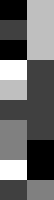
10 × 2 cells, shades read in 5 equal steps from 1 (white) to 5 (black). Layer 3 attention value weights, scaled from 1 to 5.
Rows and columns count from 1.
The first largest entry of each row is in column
1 1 1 2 2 1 2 2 2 1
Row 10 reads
4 3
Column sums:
32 35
